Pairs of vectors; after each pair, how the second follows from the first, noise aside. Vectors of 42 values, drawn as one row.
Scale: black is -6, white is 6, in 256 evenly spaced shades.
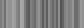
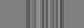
partly zeroed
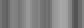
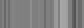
partly zeroed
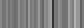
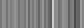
negated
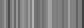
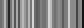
scaled up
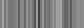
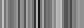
scaled up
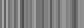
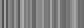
negated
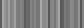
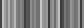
scaled up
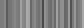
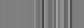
partly zeroed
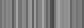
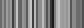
scaled up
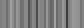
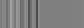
partly zeroed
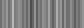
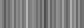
wrapped around
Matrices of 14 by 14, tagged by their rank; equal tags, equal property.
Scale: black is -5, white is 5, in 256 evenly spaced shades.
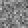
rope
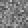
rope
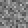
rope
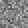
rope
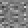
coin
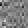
coin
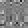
coin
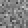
rope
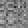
coin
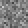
rope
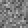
rope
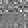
coin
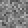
rope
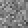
rope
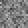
rope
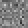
coin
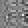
coin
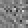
coin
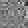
coin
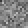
rope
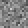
rope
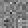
coin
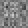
coin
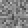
rope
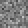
rope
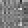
coin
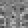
coin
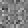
coin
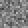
rope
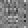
coin
